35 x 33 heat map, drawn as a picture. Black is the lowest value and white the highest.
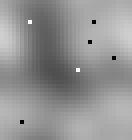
The ninth with the highest average is the top right. The bottom right is the calmest part. The centre is the ninth with the lowest average. Six lone cells stand out: two far higher and four far lower than their neighbours.
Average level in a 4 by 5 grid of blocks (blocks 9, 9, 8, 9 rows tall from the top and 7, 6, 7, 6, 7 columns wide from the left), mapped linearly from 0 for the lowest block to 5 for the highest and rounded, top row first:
4 1 2 4 5
4 0 1 3 4
3 1 0 2 3
4 3 3 4 4
